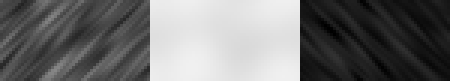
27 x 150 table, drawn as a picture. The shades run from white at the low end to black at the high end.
It is made of 1 by 3 panels. Panel 1,1: high, slanting up to the right. Panel 1,2: very low, smooth, faint in contrast. Panel 1,3: very high, slanting down to the right, faint in contrast.
